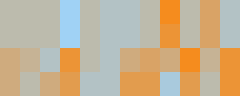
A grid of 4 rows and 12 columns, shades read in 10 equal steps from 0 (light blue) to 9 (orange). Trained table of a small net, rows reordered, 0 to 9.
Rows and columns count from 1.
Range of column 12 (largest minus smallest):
6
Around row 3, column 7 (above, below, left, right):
2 7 2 6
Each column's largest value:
5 4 5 8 3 2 7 7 9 9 6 8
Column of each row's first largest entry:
9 9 10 12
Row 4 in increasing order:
1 2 2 3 3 5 5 7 7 7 7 8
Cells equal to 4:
2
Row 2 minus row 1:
0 0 0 0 0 0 0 0 -1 0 0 0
